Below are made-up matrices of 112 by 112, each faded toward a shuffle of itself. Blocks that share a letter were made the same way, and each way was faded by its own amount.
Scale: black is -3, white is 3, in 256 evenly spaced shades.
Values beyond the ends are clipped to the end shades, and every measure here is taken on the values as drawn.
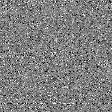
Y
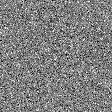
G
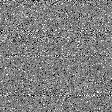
Y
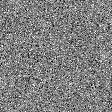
G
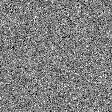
G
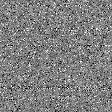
Y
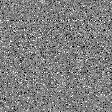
Y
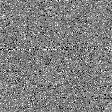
Y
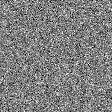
G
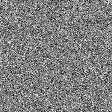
G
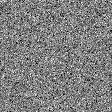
G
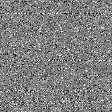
Y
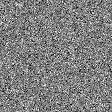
G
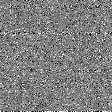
Y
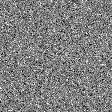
G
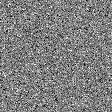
G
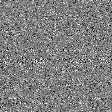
Y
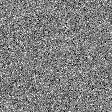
G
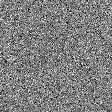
G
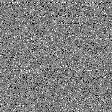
Y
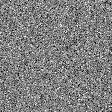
G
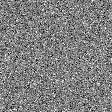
G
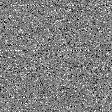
Y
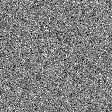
G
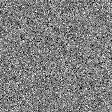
G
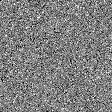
G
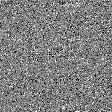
Y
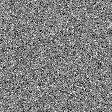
G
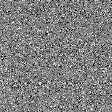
Y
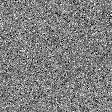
G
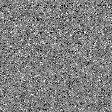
Y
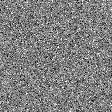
G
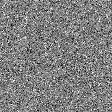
G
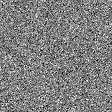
G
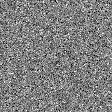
G
